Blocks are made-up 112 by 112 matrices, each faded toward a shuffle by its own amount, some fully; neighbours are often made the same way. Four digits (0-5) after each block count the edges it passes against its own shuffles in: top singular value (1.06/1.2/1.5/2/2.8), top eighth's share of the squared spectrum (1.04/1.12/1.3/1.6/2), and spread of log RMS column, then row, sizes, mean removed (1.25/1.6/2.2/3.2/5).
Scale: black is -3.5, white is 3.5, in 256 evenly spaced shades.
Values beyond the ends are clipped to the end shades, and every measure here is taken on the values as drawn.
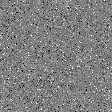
0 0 0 0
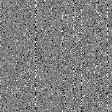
2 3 3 0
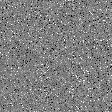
0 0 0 0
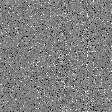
1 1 1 0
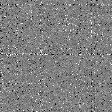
2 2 2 2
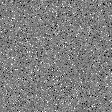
0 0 0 0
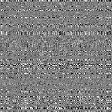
5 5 3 4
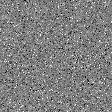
2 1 0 0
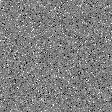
1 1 0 0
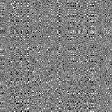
5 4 3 3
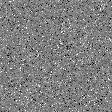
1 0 0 0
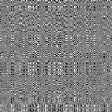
5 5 4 4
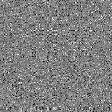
4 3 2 2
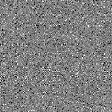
4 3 2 2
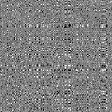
5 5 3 3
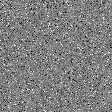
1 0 0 0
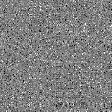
4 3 1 1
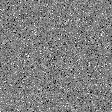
2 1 0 0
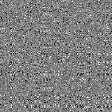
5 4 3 3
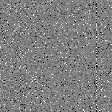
4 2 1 0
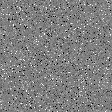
2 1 0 0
